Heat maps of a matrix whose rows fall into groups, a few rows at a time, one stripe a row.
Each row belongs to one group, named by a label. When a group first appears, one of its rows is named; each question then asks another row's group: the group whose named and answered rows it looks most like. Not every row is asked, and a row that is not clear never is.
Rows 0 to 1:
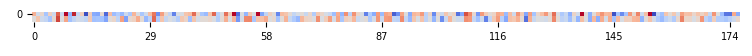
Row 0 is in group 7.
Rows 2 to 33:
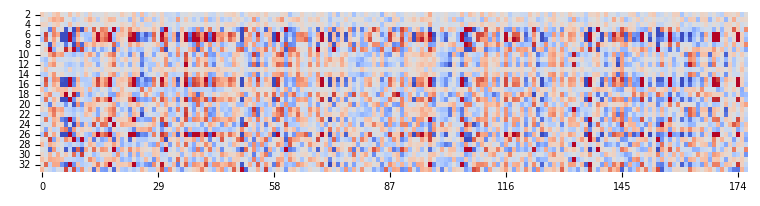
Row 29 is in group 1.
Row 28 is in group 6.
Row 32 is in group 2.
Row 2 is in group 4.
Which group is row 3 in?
6
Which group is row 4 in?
4
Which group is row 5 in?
1
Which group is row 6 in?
2
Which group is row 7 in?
2
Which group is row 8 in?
1
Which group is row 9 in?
7
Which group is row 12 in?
6
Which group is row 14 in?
6
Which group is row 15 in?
2
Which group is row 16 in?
2
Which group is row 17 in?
4
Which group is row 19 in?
2
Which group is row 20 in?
1
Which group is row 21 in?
6
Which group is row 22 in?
6
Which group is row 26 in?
2
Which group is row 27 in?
7
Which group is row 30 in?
7
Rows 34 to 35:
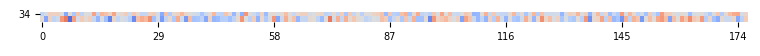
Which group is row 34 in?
1
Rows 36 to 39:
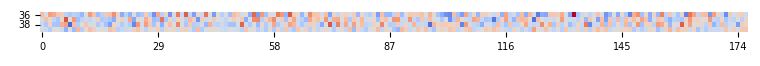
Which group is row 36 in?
6
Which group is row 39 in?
1
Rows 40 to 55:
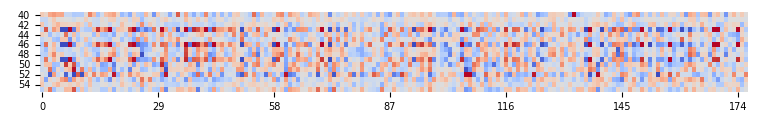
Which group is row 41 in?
6
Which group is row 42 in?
4
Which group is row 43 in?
2
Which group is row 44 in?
7
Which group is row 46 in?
2
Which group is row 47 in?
6
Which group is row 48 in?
6
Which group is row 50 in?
7
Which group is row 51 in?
7
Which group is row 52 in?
1
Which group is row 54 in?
4
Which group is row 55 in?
7
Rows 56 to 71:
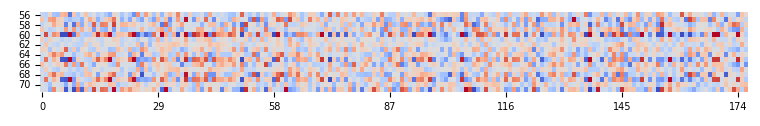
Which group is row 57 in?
6
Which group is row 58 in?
1
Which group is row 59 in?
7
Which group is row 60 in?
2
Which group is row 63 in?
7
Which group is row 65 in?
2
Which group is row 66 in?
7
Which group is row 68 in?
6
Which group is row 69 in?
2
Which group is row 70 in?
1
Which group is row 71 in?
1
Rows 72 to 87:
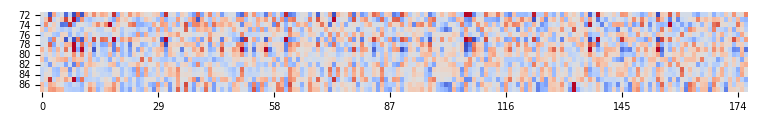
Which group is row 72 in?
1
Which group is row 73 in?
7
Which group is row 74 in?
2
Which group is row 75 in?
6
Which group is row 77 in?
1
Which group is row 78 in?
7
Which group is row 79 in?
7
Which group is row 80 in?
7
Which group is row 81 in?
4
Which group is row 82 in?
1
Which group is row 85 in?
7
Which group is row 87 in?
6
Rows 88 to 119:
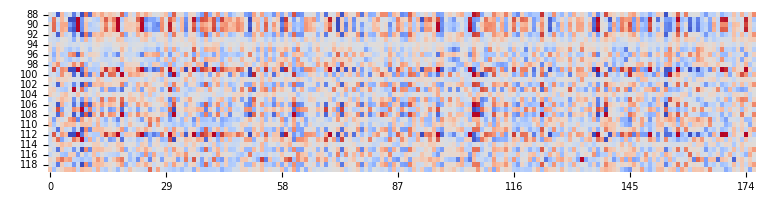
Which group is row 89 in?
2
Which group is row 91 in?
2
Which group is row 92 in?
1
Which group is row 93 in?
1
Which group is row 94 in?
6
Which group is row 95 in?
6
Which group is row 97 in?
6
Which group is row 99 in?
2
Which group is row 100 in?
1
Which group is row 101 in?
6
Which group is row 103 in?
7
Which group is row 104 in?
4
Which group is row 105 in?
1
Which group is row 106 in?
1
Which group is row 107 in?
7
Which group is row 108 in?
1
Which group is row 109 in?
4
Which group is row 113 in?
7
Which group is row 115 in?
1
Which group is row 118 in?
1
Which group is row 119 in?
4
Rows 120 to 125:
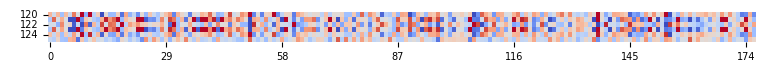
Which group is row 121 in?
2
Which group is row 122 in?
1
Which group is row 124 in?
7
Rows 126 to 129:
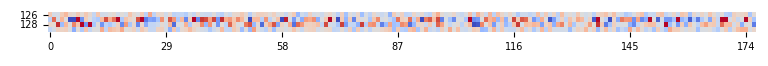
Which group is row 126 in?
4
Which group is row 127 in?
2
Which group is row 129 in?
1
